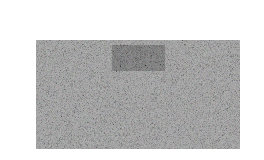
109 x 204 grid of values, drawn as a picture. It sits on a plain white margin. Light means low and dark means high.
An odd patch, higher than its surroundings, sits in the top middle. The values are skewed, with a long tail toward high values. The top middle is the ninth with the highest average. No single row or column stands out from its neighbours.
